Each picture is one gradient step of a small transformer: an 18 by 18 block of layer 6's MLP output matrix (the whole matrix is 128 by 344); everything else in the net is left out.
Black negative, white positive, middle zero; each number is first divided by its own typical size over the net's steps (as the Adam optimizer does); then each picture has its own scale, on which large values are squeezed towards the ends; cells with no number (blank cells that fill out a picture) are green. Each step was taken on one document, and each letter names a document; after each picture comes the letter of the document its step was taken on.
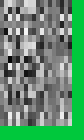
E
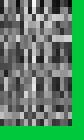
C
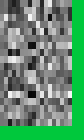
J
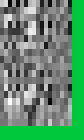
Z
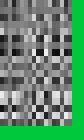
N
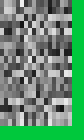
C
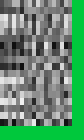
N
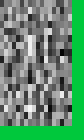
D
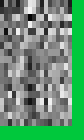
J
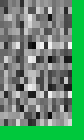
D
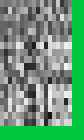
D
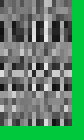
N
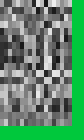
N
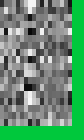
J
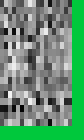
J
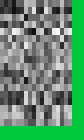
C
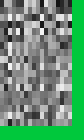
E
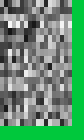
D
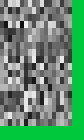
E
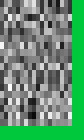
E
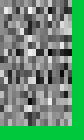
D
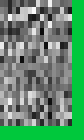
Z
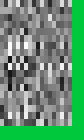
E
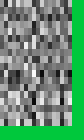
Z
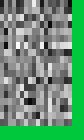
J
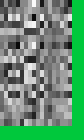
Z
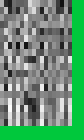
E
